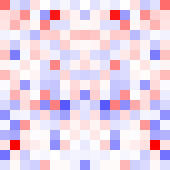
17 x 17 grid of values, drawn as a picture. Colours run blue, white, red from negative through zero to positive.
Odd rows or columns: none. Average level on the scale: 50%. Mirror symmetry: left to right. Seam: none.
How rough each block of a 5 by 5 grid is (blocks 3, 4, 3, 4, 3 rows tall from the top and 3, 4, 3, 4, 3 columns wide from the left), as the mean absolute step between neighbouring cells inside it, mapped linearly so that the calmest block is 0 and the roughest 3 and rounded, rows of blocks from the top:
1 3 0 3 1 / 1 1 0 1 1 / 1 1 1 1 1 / 2 2 0 2 2 / 3 1 0 1 3
